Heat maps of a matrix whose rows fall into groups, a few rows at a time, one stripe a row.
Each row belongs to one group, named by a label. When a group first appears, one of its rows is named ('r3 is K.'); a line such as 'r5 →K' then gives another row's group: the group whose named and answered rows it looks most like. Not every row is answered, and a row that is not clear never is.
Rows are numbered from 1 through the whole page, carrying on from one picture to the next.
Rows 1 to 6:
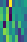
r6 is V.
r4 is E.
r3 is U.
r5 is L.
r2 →U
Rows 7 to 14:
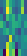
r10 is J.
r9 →E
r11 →L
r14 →E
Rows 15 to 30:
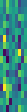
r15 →V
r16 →V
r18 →L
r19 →J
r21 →L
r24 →L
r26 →L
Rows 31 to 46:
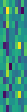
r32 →V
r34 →E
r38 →J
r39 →V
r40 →U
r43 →U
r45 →V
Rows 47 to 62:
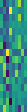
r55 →J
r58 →E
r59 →J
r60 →U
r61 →U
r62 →L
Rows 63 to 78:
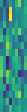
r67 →E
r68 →V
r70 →V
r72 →J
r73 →V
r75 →J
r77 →U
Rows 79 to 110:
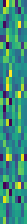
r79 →E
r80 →L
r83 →V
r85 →J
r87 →L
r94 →E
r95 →E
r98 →J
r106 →U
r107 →L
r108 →J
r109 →J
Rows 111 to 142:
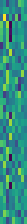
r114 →U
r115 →U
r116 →U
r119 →L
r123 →L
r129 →E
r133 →U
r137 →U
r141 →L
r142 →J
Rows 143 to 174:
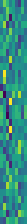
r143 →L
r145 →U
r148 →V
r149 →L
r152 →U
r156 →E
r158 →J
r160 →U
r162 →U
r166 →U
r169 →V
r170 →V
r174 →V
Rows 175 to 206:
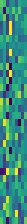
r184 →U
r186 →U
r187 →J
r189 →U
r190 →V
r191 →J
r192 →L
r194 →V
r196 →U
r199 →V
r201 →J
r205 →V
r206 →J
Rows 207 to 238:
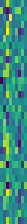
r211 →V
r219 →E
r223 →J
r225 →L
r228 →V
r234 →V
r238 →V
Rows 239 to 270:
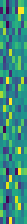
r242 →J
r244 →U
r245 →J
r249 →U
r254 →L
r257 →E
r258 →L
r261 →U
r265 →V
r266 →J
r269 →J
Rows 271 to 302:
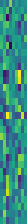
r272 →U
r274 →L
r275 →L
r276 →J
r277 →U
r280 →L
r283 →L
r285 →V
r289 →J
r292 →L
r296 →V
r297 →V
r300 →J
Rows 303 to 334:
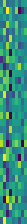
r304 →V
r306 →V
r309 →V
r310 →U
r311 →V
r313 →U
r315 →U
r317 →J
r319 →U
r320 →J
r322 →J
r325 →L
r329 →E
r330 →U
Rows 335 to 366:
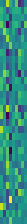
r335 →V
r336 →J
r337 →U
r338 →J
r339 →L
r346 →J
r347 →U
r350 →V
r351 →J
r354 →U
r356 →U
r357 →U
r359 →V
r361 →V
